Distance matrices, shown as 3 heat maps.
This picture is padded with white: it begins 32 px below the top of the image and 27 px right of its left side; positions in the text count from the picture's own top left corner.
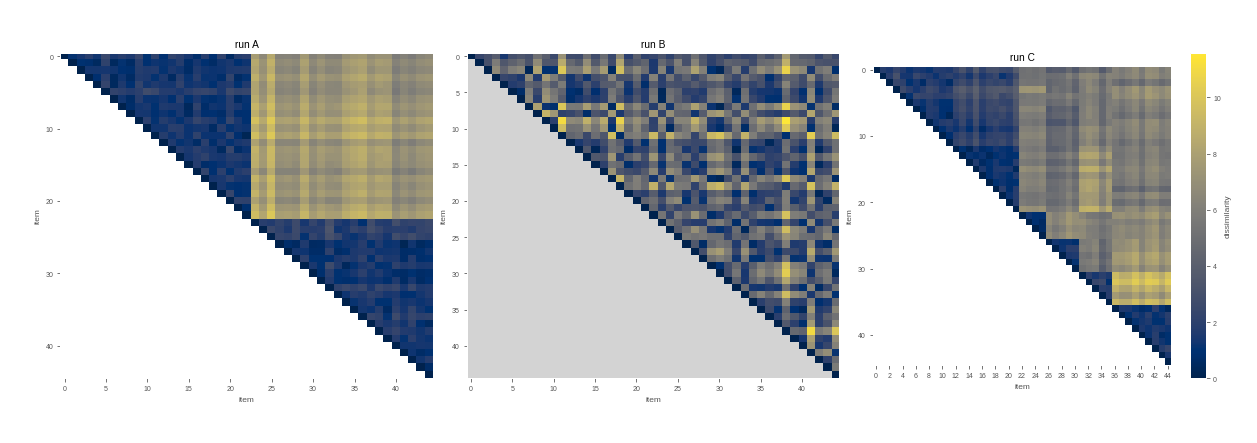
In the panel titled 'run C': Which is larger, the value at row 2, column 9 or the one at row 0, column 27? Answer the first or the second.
the second
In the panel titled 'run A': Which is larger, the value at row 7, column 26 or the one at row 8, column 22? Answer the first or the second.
the first
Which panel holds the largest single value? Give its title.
run B
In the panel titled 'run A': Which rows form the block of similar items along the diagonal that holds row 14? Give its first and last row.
0 to 22
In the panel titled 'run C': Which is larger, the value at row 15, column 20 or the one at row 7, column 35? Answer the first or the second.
the second
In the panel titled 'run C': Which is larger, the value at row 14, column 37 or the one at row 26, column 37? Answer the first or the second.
the second
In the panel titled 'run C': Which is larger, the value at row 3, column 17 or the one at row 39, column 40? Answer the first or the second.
the first
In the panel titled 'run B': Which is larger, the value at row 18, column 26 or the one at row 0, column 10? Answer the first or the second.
the first
